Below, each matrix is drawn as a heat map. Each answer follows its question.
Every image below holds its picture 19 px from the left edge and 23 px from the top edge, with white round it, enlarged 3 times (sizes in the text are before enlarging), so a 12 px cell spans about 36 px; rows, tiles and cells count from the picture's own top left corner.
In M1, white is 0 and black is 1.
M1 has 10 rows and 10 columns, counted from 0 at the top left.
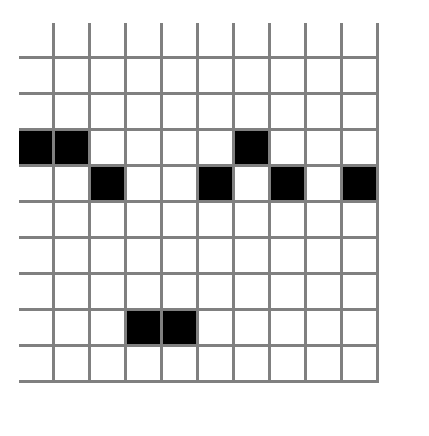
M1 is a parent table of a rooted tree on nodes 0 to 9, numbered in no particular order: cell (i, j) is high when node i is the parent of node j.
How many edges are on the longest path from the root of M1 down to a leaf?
2
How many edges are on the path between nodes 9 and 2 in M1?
2
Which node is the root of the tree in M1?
8
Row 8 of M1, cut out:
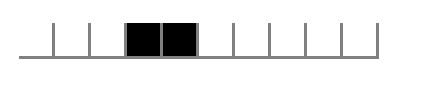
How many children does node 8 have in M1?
2
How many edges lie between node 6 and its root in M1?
2
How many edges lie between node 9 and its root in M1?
2
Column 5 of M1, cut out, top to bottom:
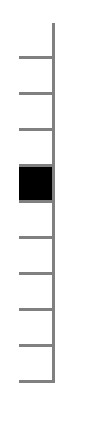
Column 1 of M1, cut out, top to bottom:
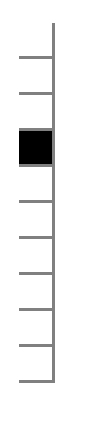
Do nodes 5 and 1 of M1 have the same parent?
no
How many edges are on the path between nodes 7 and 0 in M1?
4
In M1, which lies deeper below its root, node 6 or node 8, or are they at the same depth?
node 6
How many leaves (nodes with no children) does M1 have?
7
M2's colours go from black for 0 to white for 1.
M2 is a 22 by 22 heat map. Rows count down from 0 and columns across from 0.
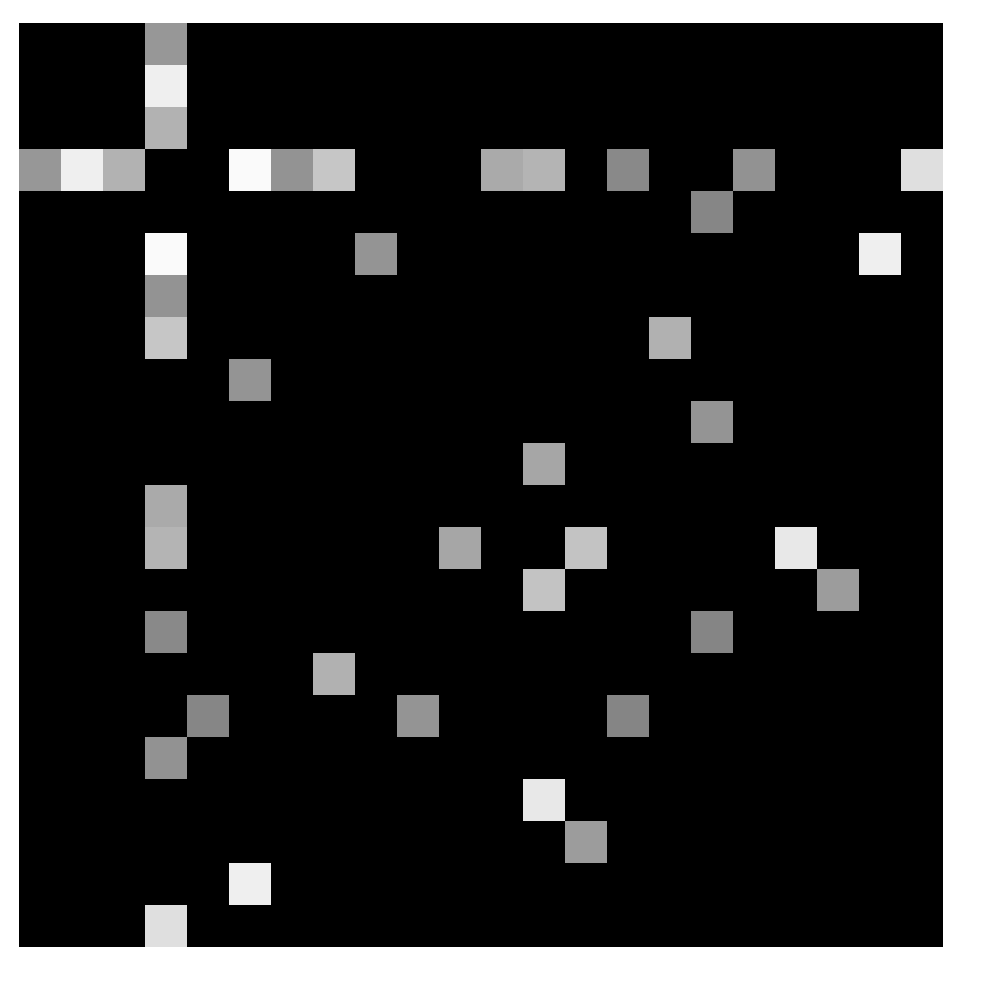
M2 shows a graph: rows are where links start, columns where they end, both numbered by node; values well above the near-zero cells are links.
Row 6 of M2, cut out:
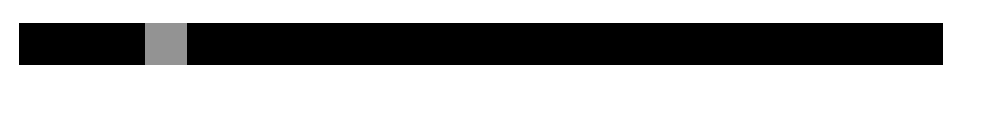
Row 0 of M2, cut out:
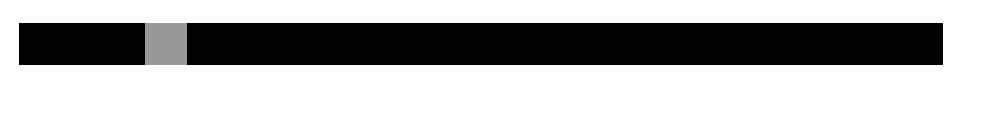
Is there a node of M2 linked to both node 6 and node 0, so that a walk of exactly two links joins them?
yes
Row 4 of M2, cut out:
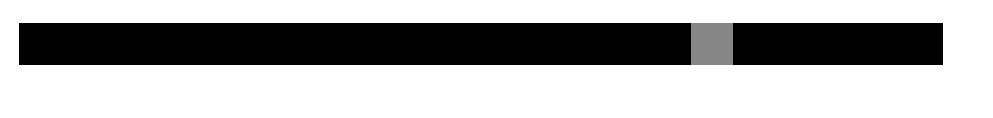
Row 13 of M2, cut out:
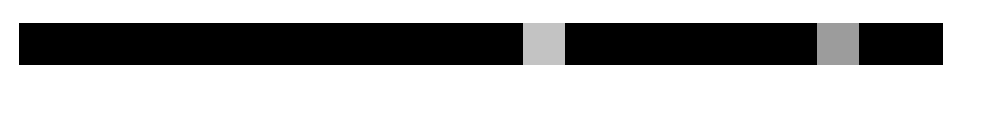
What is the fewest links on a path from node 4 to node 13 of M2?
5
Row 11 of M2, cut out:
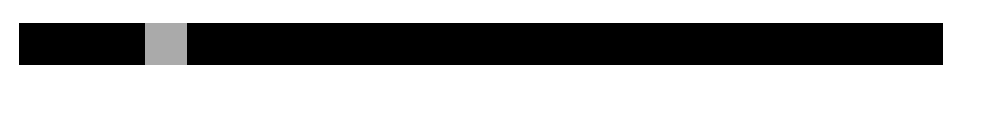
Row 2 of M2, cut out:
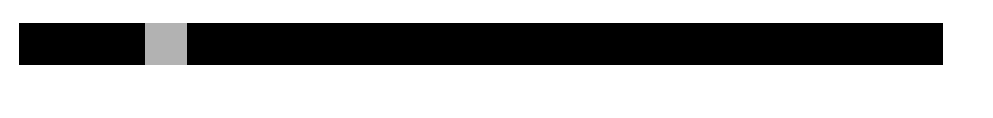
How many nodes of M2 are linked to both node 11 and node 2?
1
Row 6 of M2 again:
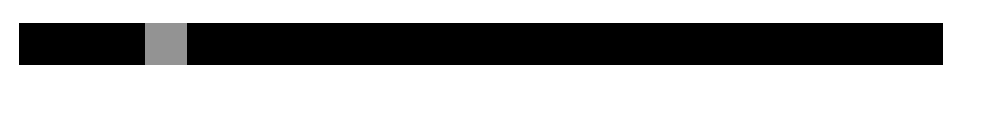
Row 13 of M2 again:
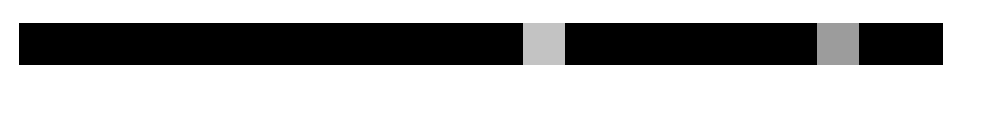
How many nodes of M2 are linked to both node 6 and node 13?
0
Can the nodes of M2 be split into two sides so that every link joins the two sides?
yes
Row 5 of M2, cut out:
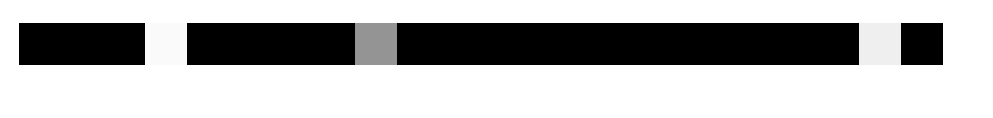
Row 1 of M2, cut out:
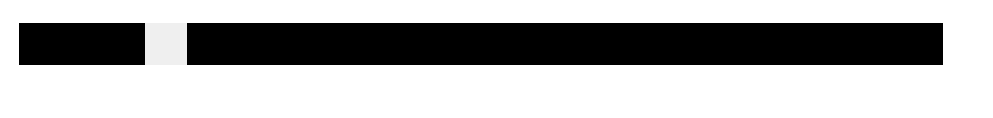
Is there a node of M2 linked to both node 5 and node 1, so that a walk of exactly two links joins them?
yes
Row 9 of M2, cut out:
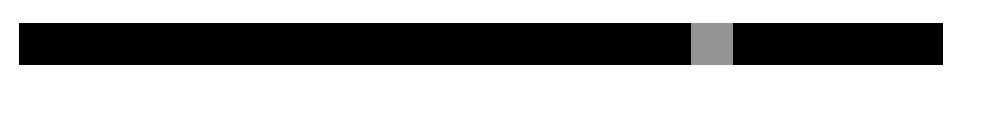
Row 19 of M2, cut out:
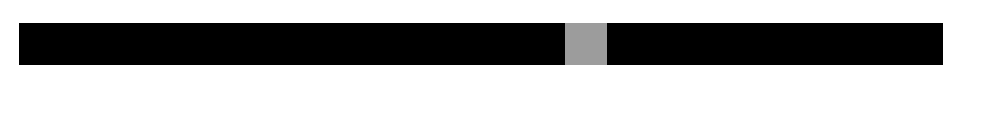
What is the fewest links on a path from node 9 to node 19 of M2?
6
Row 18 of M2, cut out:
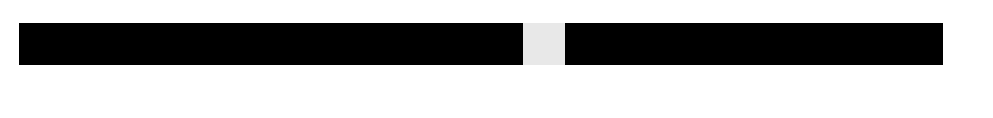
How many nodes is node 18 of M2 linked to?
1
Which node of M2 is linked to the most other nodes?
node 3
